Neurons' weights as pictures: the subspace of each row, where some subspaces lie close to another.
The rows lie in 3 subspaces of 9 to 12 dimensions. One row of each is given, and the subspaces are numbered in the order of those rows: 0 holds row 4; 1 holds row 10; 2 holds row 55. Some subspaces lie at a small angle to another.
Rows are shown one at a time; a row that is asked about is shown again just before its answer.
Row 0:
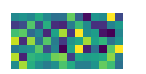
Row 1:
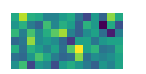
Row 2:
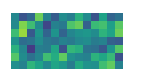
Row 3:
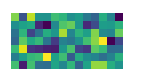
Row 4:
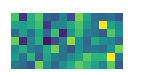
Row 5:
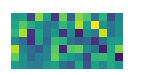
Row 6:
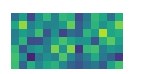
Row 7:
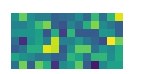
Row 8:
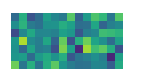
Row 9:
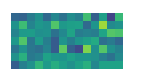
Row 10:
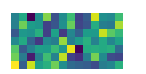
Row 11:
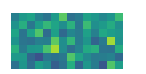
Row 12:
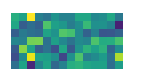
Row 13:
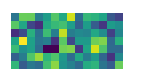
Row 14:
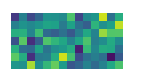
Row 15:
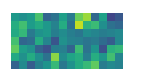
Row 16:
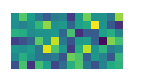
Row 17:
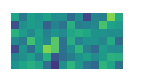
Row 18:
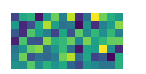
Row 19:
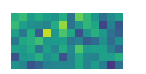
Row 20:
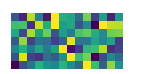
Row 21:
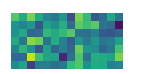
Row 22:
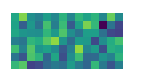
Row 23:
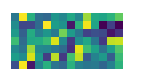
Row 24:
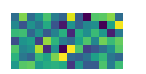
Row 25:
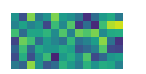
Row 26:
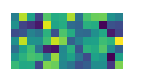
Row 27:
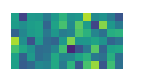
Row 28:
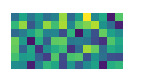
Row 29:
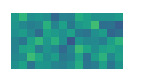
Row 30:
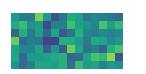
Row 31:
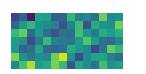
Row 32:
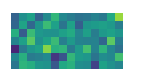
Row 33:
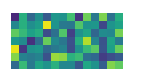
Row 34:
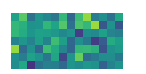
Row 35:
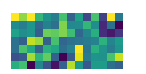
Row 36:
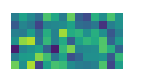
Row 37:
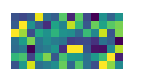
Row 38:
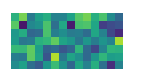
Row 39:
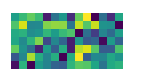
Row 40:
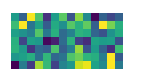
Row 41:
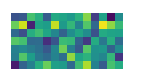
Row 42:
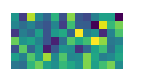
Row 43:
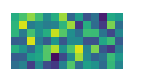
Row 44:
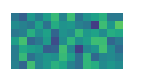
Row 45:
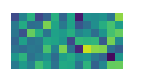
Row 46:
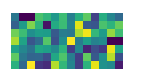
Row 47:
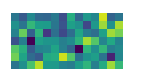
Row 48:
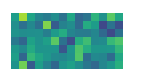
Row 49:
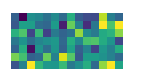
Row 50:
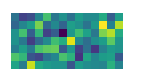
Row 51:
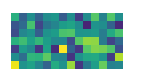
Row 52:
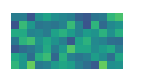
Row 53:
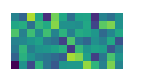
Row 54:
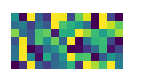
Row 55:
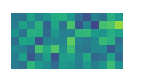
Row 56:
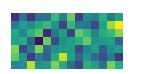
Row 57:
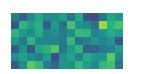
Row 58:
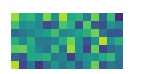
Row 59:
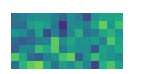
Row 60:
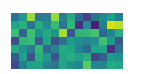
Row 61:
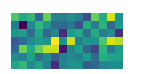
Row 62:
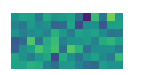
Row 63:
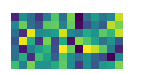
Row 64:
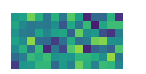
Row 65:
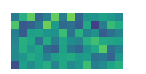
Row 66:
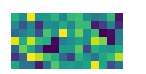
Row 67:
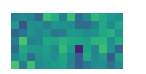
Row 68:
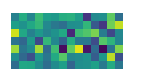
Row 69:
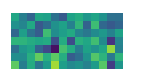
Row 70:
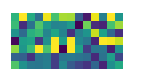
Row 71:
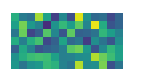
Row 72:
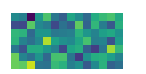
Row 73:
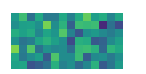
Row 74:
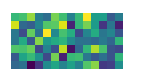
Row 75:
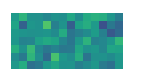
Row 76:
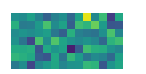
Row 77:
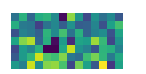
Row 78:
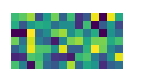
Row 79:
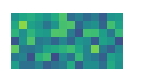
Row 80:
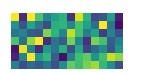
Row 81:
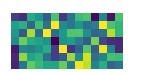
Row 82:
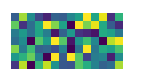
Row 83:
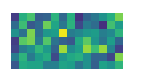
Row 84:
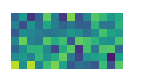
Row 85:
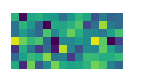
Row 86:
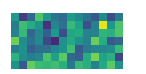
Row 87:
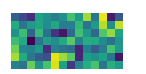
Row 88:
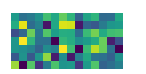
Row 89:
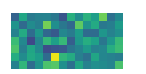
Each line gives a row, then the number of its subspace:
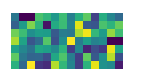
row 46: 0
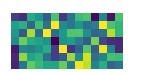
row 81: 0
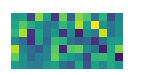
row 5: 0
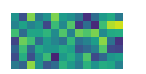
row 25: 0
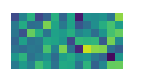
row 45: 2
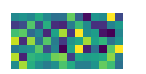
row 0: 0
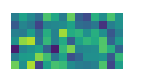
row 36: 0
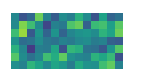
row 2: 0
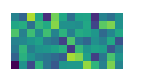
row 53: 1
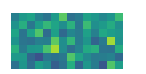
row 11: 0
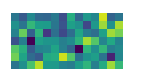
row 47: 0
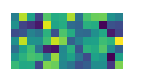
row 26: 0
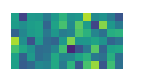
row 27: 0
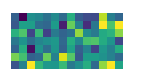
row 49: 0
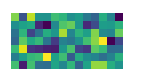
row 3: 0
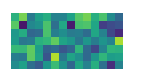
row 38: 2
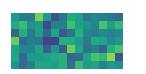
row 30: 0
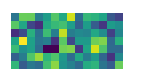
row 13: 0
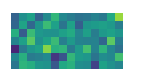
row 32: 0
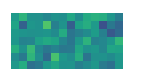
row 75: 2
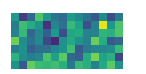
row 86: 1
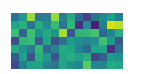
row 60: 0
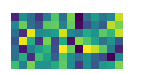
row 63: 2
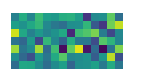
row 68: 0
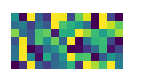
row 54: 0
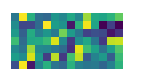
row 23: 0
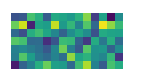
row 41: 0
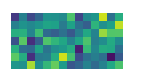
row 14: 0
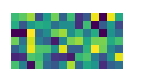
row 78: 0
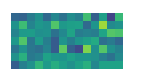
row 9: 1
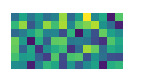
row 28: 0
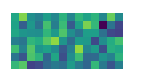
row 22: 1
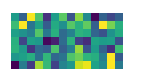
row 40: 2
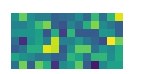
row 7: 0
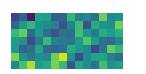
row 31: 0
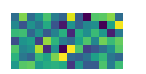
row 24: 0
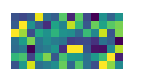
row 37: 0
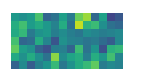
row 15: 2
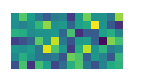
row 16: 0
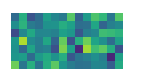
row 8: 1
